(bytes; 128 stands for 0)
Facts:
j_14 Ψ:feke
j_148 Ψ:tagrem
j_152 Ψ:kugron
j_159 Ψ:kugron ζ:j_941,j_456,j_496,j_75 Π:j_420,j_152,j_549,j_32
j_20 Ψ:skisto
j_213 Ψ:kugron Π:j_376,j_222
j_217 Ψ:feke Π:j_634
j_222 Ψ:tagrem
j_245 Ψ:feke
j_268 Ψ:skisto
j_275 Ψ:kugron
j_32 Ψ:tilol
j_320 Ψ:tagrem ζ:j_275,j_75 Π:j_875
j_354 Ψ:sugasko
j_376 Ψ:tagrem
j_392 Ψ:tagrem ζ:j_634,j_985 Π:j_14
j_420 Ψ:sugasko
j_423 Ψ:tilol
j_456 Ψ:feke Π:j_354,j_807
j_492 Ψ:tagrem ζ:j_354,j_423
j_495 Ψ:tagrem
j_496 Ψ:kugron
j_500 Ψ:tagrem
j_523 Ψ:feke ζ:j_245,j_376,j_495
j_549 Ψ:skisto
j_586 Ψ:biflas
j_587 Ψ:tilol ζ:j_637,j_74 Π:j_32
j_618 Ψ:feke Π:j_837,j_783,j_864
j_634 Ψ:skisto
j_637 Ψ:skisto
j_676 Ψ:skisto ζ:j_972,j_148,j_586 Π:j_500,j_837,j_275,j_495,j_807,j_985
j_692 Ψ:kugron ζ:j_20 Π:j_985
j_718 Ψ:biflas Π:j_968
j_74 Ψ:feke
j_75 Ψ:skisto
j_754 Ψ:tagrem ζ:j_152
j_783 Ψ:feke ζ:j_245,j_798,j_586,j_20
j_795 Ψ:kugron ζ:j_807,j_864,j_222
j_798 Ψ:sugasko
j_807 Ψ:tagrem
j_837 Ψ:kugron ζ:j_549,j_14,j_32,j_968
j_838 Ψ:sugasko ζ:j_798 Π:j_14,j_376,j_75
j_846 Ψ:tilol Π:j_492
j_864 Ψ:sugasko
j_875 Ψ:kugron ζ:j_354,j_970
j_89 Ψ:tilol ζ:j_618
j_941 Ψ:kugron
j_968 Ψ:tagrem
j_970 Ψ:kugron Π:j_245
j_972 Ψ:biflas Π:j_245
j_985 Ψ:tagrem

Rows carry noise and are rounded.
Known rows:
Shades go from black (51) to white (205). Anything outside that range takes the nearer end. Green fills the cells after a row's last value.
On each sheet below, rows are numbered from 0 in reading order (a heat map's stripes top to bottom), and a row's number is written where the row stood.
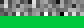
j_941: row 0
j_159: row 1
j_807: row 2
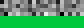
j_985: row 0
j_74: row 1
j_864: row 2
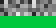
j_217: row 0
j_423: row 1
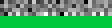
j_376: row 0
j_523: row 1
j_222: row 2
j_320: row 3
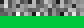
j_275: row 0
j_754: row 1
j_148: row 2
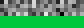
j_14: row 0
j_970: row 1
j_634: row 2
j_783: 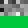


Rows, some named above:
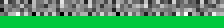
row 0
j_523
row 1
j_864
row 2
j_354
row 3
j_846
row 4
j_798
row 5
j_152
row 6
j_795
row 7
j_74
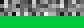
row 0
j_75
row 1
j_74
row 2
j_152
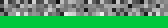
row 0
j_245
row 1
j_692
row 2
j_392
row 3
j_783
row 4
j_20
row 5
j_500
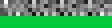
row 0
j_875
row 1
j_268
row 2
j_268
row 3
j_718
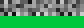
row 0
j_637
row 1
j_968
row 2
j_549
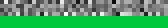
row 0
j_676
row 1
j_837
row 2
j_89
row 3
j_587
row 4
j_392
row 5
j_838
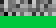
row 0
j_420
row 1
j_32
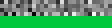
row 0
j_549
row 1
j_798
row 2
j_587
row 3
j_492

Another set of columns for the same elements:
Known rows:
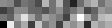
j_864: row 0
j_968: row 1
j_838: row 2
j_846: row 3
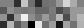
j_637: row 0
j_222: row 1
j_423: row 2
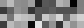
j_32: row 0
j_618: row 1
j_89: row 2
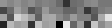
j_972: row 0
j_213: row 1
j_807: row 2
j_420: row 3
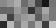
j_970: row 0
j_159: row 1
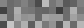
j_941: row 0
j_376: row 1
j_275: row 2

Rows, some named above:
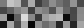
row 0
j_354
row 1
j_74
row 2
j_492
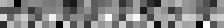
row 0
j_89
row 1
j_420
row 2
j_392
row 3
j_798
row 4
j_20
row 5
j_75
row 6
j_32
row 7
j_634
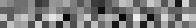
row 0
j_837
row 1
j_676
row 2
j_875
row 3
j_754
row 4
j_354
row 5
j_354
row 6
j_245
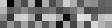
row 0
j_783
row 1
j_523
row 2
j_354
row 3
j_152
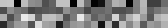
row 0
j_587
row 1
j_152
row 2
j_587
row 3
j_320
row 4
j_89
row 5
j_692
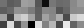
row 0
j_268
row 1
j_795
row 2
j_549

